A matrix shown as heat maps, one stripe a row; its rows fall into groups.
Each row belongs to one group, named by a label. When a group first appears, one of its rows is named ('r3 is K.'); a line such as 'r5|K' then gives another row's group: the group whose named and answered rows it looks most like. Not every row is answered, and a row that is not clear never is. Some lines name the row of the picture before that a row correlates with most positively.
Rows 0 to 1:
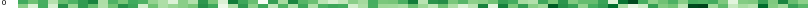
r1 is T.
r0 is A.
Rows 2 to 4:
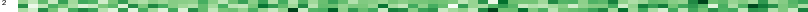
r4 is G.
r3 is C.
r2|T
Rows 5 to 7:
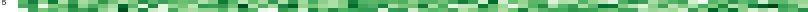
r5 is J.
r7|G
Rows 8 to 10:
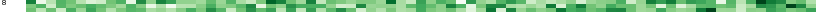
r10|T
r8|C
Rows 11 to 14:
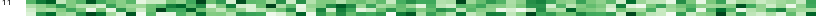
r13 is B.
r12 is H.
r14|G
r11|G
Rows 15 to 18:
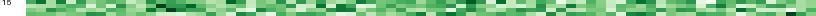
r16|B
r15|J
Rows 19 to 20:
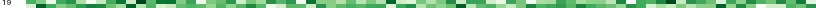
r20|G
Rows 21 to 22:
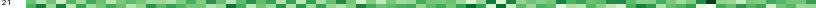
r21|T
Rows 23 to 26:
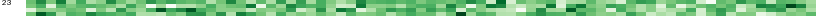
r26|G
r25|B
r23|J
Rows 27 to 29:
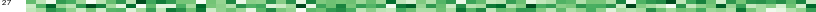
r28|G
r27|C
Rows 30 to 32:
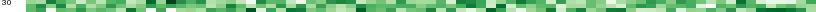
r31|J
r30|H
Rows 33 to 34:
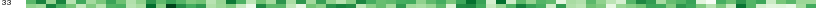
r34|H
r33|J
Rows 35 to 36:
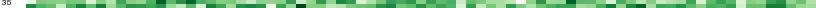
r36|A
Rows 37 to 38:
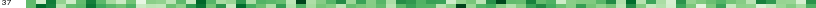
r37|G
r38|G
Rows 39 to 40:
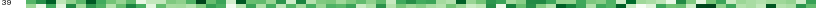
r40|T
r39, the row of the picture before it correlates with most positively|38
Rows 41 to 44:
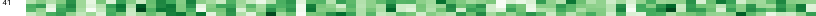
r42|C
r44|H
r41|B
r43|C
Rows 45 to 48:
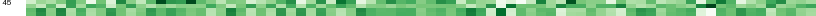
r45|B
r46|T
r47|J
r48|J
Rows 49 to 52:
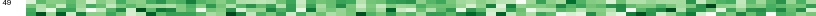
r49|B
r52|J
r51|C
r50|T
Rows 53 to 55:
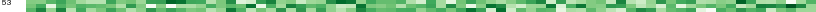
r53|H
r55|J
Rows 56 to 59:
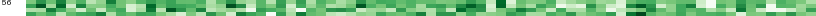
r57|J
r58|H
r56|J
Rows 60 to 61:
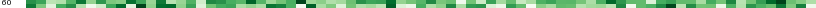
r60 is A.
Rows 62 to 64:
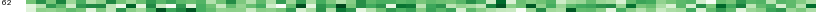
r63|G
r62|J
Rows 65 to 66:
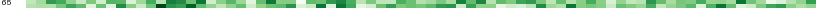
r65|H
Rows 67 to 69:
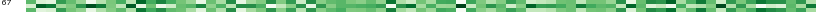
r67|C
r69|C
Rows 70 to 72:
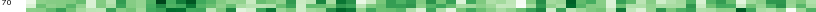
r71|B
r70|B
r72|H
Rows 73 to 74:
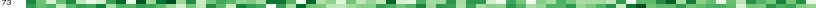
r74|A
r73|C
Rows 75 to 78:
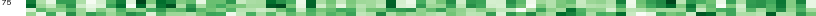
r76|C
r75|C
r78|T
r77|B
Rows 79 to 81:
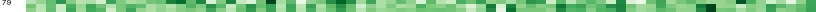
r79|H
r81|T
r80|T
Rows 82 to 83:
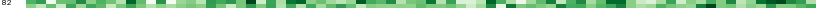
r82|A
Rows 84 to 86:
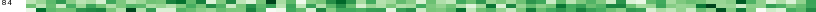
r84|H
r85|T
